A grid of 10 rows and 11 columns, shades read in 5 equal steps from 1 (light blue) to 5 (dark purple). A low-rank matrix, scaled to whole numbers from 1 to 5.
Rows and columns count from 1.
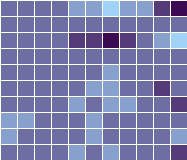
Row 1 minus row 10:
0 0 0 0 0 -1 -1 -1 -1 1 1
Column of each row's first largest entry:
11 1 7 1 1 10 11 3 2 11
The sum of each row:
30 33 35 33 32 32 31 30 30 32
